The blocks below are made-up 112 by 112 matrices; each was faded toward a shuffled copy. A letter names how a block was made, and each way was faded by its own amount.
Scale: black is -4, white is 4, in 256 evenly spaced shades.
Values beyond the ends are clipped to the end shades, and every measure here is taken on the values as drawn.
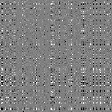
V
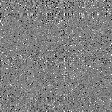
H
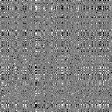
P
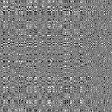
P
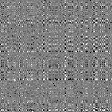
P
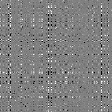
V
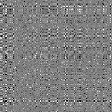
P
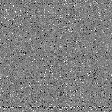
H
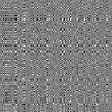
P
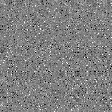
H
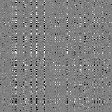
V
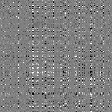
V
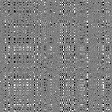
V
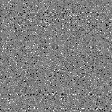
H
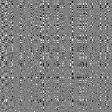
V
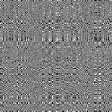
P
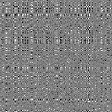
P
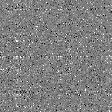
H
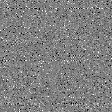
H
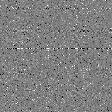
H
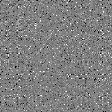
H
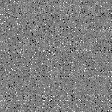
H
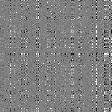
V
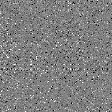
H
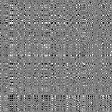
P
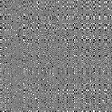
P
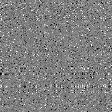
H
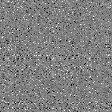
H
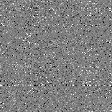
H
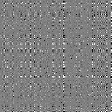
V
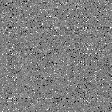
H
